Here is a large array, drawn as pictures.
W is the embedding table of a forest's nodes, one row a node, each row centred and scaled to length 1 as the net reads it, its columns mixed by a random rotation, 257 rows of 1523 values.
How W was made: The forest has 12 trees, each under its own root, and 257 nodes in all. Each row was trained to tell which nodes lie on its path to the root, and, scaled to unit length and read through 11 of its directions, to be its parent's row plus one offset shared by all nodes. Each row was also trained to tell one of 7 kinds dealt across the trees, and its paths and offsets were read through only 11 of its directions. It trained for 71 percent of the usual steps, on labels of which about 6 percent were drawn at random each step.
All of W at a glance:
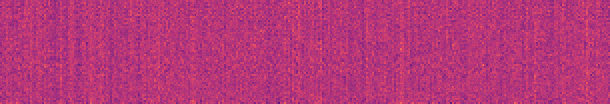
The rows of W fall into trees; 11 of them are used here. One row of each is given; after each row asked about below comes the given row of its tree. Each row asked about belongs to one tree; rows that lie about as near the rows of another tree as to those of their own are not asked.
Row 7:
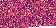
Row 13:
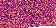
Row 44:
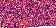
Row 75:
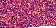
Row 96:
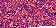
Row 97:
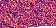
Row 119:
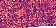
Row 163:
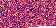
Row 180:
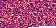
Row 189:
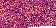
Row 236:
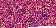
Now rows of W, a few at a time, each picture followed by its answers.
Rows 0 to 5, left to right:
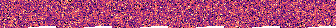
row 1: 119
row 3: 236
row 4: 119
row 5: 75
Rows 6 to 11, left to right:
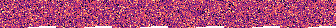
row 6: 119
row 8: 180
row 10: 13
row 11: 7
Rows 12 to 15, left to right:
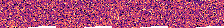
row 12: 96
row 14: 236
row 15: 180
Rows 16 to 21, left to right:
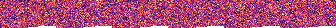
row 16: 119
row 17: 180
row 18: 75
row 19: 13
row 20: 97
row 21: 44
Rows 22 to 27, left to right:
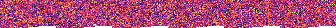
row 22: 96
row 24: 236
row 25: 189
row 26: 75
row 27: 7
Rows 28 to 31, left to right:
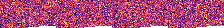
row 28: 119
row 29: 163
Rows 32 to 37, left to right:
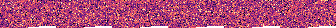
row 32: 97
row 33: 119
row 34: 96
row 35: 189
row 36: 7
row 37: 7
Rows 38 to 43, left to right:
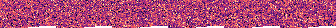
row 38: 189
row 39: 7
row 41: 96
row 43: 96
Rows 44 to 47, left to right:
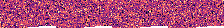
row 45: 119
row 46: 97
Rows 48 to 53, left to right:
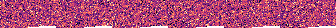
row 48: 13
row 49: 189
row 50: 236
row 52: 75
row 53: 163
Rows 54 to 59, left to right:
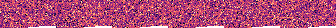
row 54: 96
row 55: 75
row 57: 189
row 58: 180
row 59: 96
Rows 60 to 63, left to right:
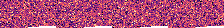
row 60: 180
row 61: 163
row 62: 119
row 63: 180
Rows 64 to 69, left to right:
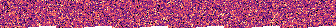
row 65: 96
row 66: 180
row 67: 7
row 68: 189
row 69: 96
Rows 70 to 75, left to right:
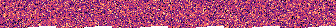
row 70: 7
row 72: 7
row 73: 7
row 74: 236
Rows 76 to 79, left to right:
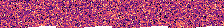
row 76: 75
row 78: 189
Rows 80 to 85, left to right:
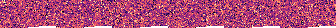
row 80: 163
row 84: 13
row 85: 189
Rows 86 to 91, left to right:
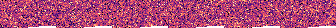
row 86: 96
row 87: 163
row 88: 7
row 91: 189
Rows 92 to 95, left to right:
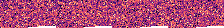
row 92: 180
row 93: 180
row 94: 236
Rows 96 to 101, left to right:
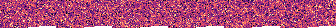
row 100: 119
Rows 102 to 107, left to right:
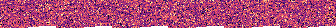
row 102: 236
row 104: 44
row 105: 44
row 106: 180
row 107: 236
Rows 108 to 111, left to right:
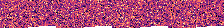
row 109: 180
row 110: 96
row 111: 96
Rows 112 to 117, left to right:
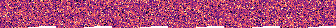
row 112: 180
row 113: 119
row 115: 13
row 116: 97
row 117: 96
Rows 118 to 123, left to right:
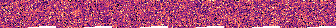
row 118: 189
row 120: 189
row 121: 44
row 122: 236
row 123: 180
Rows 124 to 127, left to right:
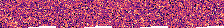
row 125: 163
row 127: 7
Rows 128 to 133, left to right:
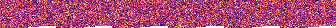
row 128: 96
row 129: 75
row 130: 96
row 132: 180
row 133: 75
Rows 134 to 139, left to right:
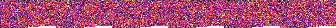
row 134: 75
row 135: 7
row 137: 75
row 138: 180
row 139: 180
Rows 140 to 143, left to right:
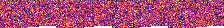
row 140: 13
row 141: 96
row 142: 119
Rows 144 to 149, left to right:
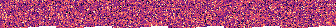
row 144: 236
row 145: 236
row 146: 7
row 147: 96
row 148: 236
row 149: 189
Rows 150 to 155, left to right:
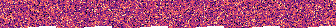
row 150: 236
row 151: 236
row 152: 180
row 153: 189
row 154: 13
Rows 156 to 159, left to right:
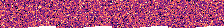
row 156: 189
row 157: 180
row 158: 163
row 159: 180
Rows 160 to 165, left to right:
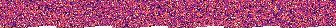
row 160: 7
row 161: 96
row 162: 7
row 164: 96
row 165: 44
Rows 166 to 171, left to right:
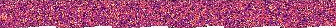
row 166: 236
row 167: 119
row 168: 189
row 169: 7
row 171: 189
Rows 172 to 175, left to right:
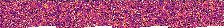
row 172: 97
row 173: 163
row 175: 75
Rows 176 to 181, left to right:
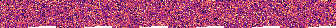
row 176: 189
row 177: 75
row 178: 189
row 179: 44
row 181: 7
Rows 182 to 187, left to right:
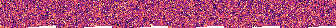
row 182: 7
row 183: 163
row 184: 7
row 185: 180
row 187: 119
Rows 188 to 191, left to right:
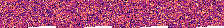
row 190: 236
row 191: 75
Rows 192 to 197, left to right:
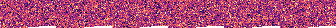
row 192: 236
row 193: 236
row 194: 189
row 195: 96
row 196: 96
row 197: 236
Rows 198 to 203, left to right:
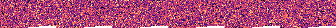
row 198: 7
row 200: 96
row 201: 189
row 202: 236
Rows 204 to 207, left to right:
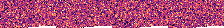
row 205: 96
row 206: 7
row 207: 7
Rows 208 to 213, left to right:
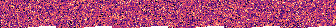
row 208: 75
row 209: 236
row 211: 189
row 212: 119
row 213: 163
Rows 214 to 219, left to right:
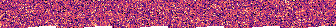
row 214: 189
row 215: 7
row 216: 97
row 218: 119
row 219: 119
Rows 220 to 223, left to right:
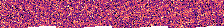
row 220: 13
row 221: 7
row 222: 189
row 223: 119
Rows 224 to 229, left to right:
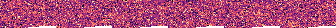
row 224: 75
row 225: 7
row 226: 236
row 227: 119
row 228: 75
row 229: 96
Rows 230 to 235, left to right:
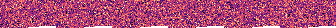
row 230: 97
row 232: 236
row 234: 189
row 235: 96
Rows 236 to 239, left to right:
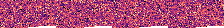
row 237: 236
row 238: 180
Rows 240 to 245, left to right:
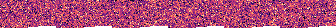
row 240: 97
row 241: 180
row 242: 180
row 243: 119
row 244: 236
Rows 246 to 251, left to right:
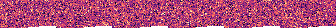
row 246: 189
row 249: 119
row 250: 189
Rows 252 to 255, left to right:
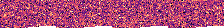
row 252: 7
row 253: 163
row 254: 96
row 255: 236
